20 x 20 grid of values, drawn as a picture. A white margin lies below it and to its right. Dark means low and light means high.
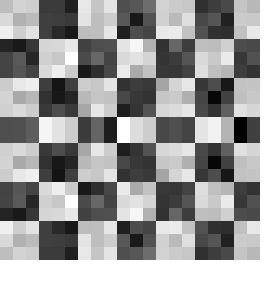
Grain: checkered. Odd rows or columns: none. Histogram: two levels. Slope: none. Mirror symmetry: top to bottom.
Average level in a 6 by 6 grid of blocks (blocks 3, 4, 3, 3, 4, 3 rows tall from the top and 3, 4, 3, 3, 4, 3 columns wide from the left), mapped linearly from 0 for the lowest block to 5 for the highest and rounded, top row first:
503123
032221
312222
312222
032221
503123
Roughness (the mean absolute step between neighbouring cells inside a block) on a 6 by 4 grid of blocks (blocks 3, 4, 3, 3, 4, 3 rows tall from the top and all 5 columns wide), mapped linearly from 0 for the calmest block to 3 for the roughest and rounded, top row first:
0100
1211
2312
2312
1211
0100
